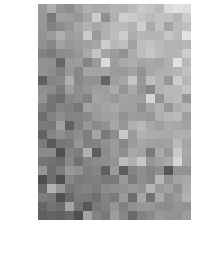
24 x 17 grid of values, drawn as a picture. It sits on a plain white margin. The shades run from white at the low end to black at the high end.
Ninth with the highest average: bottom left. Histogram: bell-shaped. Ninth with the lowest average: top right. Slope: up to the bottom left.
